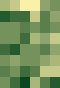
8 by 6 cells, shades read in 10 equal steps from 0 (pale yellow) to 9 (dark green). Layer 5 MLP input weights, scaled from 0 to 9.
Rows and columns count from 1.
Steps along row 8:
up up down up up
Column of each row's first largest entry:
6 1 3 3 2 1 3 3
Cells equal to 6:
7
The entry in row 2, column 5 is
6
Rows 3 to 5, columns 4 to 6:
5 6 5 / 3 4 2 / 5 6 4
